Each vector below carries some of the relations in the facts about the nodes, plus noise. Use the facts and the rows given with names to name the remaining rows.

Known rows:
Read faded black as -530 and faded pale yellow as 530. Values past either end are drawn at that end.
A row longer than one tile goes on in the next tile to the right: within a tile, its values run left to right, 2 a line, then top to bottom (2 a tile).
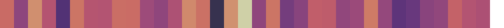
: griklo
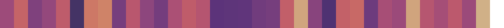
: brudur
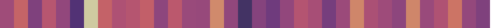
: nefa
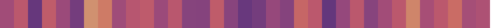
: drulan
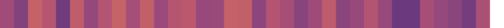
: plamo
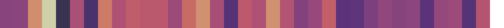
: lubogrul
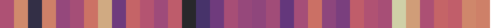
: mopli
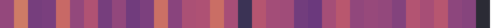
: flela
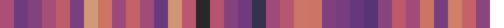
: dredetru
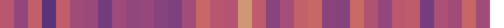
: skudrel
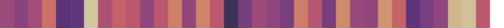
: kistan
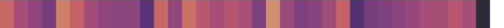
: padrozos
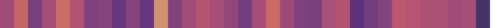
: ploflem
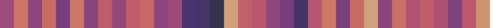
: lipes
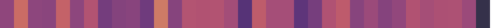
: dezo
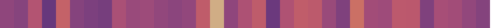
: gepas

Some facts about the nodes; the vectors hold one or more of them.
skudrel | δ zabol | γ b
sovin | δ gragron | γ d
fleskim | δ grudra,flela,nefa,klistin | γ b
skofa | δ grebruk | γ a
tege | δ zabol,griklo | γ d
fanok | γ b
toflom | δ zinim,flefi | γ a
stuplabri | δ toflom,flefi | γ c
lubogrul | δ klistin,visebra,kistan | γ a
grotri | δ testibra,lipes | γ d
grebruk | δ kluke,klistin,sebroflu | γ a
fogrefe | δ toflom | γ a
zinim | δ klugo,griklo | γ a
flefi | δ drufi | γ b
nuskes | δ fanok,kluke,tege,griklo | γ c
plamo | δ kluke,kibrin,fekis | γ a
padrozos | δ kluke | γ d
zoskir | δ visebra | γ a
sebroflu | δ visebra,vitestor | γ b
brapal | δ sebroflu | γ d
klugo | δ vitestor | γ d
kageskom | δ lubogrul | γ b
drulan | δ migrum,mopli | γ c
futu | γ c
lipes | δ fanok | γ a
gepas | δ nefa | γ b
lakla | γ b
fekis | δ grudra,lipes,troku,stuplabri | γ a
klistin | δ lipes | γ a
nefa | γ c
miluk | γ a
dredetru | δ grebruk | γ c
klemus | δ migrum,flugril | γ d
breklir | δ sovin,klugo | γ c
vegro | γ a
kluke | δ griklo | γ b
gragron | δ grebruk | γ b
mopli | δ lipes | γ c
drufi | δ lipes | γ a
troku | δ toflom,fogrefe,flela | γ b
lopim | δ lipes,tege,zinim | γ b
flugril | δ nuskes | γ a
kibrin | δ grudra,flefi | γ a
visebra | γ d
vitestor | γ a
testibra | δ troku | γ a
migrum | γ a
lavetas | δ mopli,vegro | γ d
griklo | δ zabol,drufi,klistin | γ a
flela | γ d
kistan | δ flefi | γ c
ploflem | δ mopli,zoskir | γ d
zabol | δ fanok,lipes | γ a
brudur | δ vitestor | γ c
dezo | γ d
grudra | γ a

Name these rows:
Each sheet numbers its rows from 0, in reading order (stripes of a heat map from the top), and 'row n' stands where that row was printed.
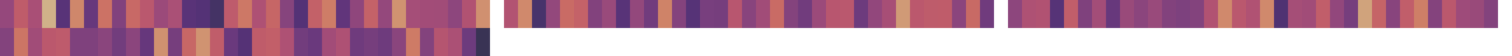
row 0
klistin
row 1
grotri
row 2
fanok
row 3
visebra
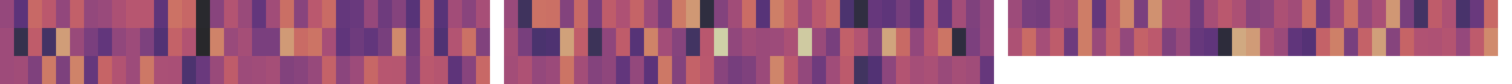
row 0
skofa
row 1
grebruk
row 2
fogrefe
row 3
gragron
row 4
troku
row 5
zabol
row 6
fekis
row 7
brapal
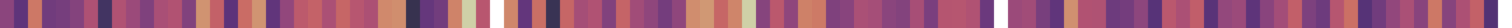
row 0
flefi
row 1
kluke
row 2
sovin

